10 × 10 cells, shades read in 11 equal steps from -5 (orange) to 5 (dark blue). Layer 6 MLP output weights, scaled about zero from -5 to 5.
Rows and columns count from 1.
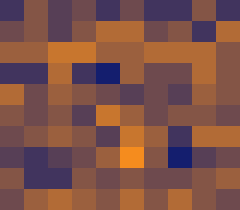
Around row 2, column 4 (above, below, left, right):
1 -3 2 -2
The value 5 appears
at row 4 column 5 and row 8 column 8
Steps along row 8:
up down down down down up up down down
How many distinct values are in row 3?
4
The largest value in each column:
3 3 3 3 5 2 3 5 3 3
